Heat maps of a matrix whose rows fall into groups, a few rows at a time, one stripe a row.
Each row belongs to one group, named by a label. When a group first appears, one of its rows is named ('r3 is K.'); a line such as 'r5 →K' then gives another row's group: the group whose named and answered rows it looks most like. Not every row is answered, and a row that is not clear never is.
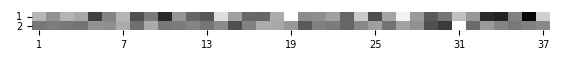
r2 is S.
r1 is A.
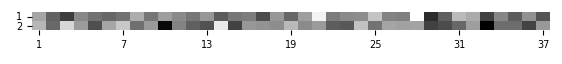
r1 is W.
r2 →A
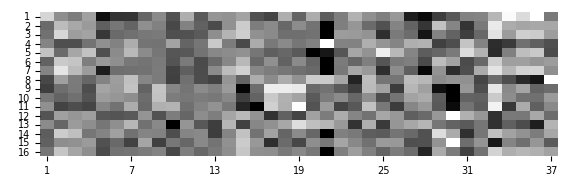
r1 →W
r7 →W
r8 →A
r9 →S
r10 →S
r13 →A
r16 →W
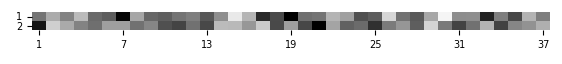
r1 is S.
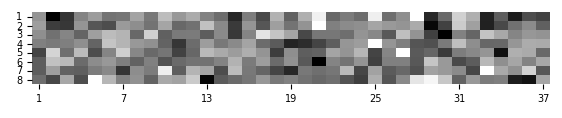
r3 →S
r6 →W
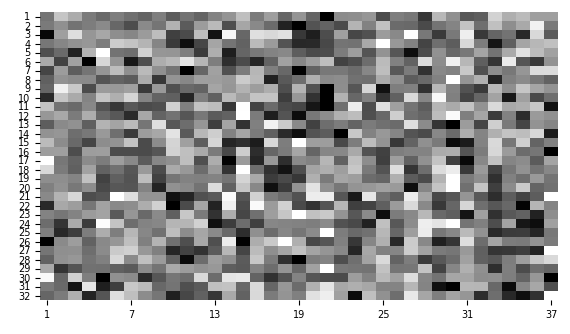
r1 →W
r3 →S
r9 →W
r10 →W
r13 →S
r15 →S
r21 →A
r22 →S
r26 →S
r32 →A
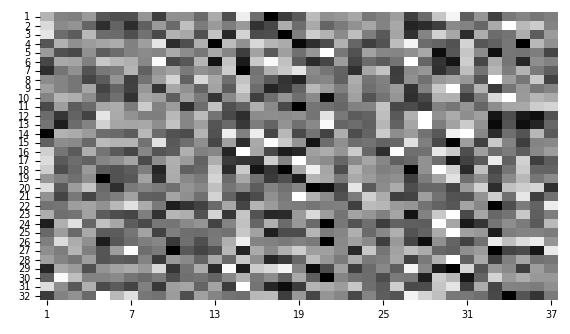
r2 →W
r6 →S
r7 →S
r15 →S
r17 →S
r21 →S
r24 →W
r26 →W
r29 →S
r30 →W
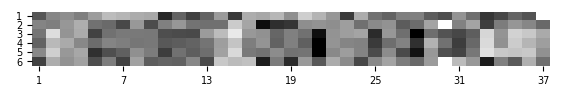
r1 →A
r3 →W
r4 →W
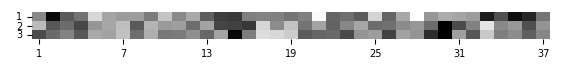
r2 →S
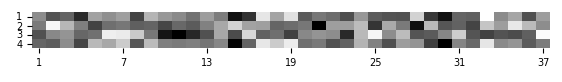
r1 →S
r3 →A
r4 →S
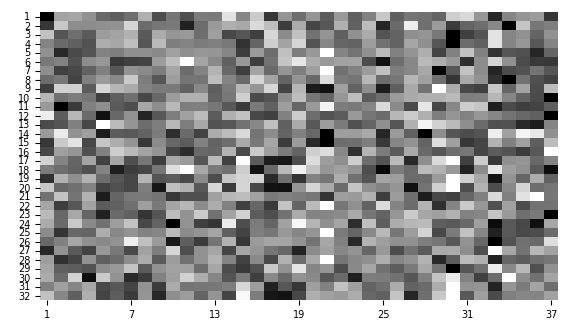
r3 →S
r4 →S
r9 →W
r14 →W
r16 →A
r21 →W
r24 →A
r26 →A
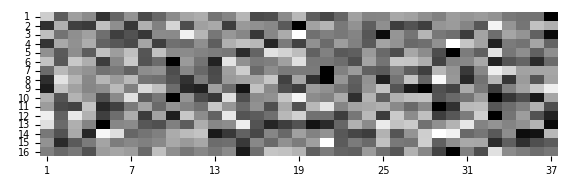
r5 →S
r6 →A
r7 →W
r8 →W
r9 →A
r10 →A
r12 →A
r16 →S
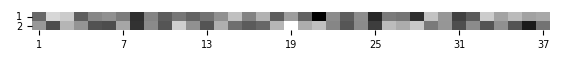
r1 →W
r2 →A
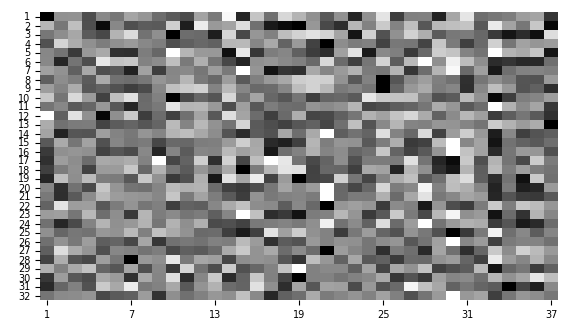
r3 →A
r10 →A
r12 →A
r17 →S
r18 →S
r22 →W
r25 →S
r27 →W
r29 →A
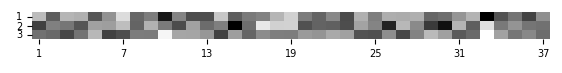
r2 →S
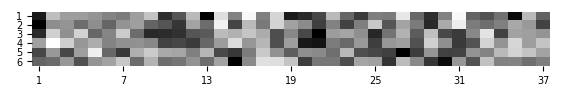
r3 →W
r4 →W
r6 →S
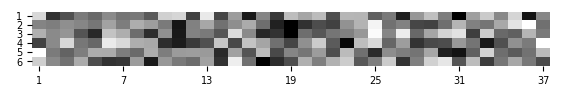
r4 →A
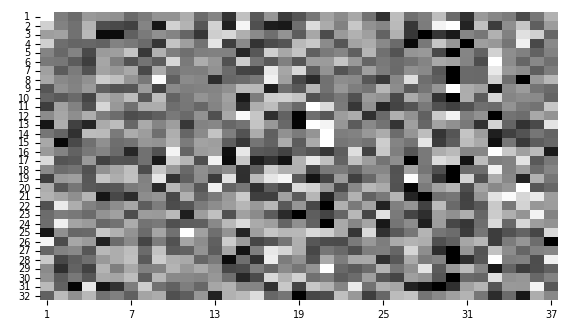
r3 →W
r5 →S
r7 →S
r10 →S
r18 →S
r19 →S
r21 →W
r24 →W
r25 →A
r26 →A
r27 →S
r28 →S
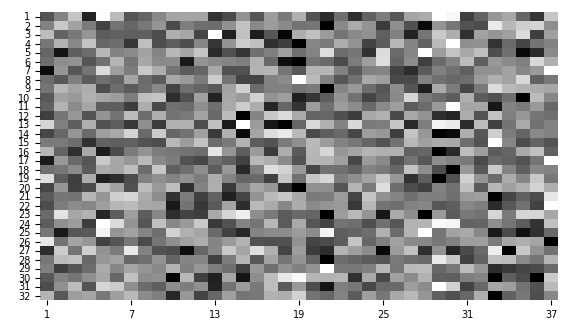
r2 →W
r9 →W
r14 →S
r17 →A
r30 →A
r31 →W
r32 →A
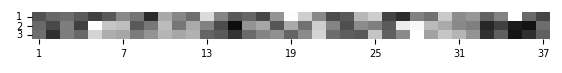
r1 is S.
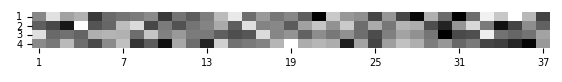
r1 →W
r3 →S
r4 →A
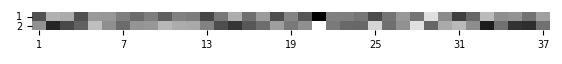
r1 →W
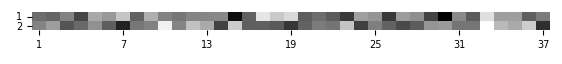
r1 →S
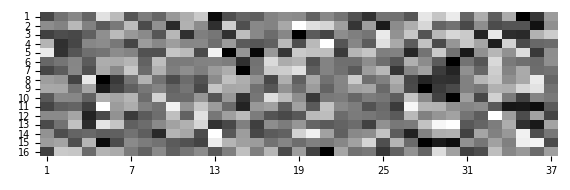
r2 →A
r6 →S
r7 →S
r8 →W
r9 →W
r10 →S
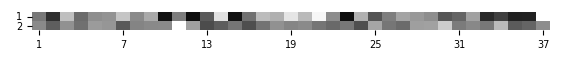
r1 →A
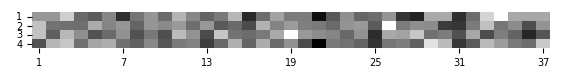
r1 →W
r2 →S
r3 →A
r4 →W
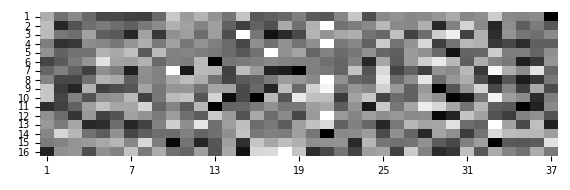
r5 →S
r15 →A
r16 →S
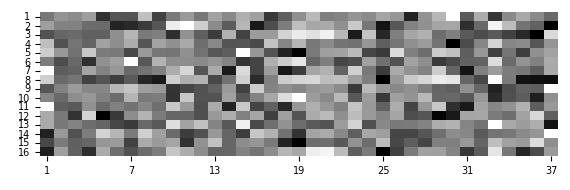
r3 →A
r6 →S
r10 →A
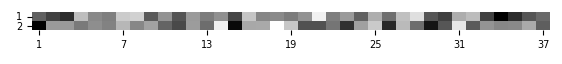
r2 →S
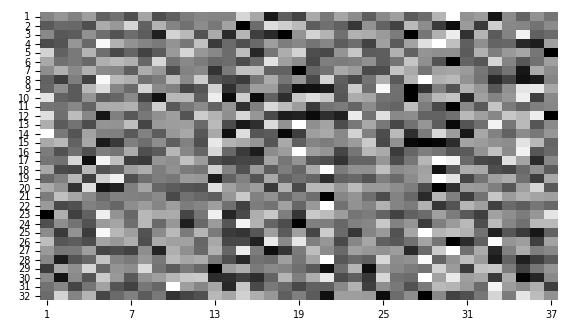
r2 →S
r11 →S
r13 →S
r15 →W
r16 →S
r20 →W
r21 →W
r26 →S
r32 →W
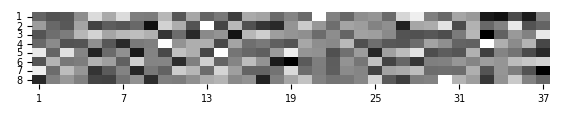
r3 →A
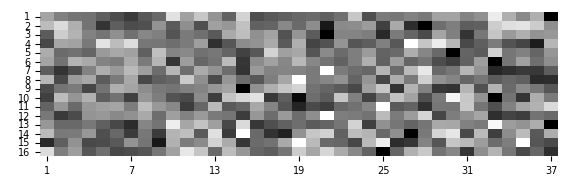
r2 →W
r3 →W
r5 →S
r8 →A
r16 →A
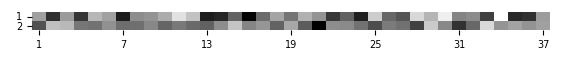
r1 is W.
